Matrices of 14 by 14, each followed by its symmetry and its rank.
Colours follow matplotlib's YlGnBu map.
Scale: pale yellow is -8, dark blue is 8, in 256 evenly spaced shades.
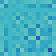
symmetric, rank three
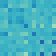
symmetric, rank three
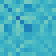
symmetric, rank three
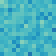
symmetric, full rank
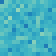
symmetric, full rank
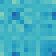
symmetric, rank three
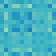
symmetric, rank two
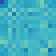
symmetric, rank three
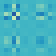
symmetric, rank one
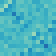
symmetric, full rank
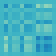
symmetric, rank one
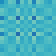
symmetric, rank one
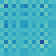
symmetric, rank two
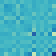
symmetric, rank three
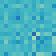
symmetric, rank two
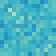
symmetric, full rank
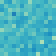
symmetric, full rank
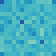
symmetric, rank three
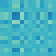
symmetric, rank two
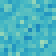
symmetric, full rank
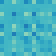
symmetric, rank two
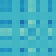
symmetric, rank one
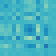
symmetric, rank two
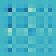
symmetric, rank one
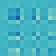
symmetric, rank one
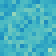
symmetric, full rank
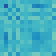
symmetric, rank two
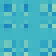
symmetric, rank one
